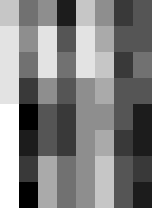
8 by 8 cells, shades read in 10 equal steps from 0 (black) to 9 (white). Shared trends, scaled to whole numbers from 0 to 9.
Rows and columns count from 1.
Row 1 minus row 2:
-1 -1 -3 -2 -1 -1 -1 0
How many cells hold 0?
2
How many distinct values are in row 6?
6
